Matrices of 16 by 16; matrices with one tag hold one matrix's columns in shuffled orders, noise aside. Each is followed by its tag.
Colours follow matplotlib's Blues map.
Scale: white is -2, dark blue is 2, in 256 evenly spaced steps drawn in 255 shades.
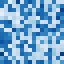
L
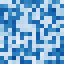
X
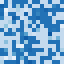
X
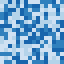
L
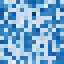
L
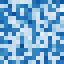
X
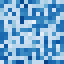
X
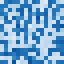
X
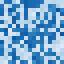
L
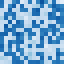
L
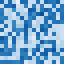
X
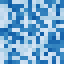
L
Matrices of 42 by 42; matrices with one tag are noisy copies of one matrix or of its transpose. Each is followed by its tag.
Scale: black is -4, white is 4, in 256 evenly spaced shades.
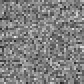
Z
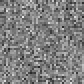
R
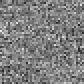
R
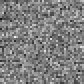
Z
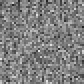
Z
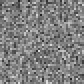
Z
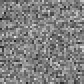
Z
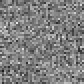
R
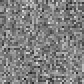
R
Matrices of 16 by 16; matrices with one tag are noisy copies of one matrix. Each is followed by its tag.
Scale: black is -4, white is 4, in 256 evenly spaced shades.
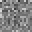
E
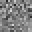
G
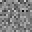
E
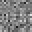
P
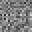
P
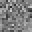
G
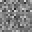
E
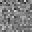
E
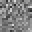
G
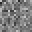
E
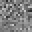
G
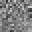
G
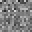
E
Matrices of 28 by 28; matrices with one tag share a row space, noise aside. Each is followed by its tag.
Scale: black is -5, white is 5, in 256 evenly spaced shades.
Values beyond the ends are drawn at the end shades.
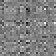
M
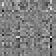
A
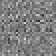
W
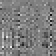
A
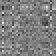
A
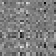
M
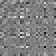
M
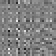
W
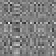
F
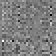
A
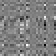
M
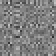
F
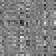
M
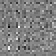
W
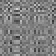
F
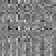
W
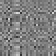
F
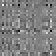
A
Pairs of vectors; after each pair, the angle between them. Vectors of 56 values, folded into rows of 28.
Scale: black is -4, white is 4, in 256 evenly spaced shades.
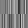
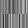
partly opposed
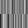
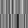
orthogonal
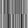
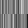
partly opposed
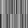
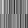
partly aligned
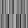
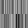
partly aligned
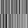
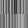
partly aligned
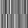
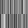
partly opposed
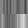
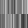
partly opposed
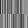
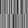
partly aligned
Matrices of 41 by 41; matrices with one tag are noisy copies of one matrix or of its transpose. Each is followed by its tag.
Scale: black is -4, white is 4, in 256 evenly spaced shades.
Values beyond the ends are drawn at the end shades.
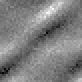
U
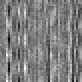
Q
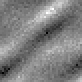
U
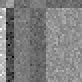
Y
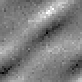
U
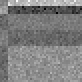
Y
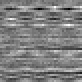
Q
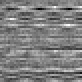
Q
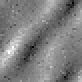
U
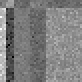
Y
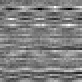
Q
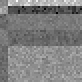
Y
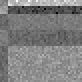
Y
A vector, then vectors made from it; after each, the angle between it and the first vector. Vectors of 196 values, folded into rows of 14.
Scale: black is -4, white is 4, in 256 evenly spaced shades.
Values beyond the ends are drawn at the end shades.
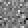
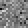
partly aligned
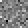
partly aligned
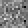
partly aligned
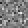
partly opposed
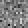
partly opposed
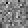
partly aligned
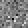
partly opposed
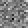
partly opposed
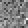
nearly opposite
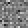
partly opposed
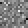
nearly parallel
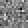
partly aligned
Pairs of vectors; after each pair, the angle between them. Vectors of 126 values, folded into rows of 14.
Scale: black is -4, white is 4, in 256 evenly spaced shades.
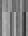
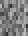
partly opposed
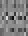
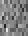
partly aligned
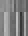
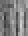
nearly opposite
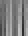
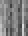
nearly opposite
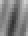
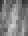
nearly opposite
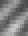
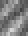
nearly parallel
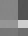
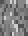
orthogonal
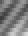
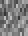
partly aligned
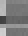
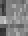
nearly opposite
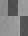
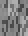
partly opposed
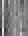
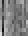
nearly opposite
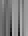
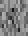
orthogonal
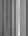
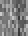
partly opposed
